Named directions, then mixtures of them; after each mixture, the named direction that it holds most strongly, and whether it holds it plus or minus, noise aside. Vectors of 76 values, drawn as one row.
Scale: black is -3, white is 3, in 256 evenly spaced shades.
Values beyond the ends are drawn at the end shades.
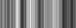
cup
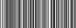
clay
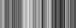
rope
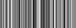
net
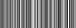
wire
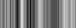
cup, minus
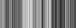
rope, plus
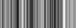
cup, minus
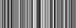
net, minus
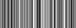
net, minus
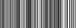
wire, plus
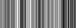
cup, plus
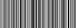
wire, minus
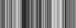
rope, minus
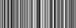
net, minus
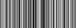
net, plus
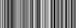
net, minus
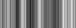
cup, minus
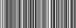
clay, plus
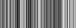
cup, minus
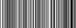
clay, plus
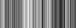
rope, plus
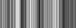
cup, plus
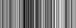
rope, minus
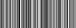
wire, plus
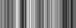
cup, plus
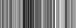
rope, minus
